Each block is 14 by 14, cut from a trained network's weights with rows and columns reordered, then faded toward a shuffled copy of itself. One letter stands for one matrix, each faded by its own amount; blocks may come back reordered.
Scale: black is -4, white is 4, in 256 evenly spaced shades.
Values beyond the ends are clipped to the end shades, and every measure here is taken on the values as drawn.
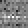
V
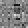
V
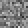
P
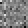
V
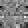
V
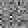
V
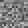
P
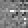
V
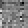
V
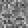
P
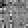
V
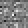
V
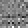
V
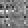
V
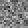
P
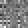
V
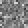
P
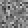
P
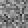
P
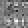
V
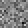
P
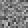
P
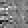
V
